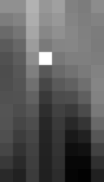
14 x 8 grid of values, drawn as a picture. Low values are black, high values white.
One lone cell stands out, far higher than its neighbours. The top right is the smoothest part. Values change most from cell to cell in the top middle. Values rise toward the top. The top middle is the ninth with the highest average.
